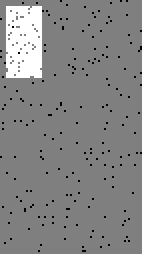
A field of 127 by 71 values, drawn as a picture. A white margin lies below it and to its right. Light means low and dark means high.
An odd patch, lower than its surroundings, sits in the top left. Neither half mirrors the other. No regular stripes run through it. The top left is the ninth with the lowest average. Values change most from cell to cell in the top left.
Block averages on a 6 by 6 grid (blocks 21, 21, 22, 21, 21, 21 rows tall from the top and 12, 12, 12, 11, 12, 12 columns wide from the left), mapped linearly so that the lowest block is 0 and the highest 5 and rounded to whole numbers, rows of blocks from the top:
0 0 5 5 5 5 | 0 0 5 5 5 5 | 5 5 5 5 5 5 | 5 5 5 5 5 5 | 5 5 5 5 5 5 | 5 5 5 5 5 5
